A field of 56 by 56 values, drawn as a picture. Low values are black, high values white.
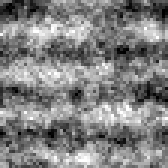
Ninth with the lowest average: top right. Stripes: horizontal, repeating 4 times. Histogram: bell-shaped. Odd rows or columns: none.
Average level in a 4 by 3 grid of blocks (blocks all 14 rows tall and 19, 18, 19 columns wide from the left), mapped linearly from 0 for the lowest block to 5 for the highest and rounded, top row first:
2 5 1
5 4 0
3 4 3
1 4 2
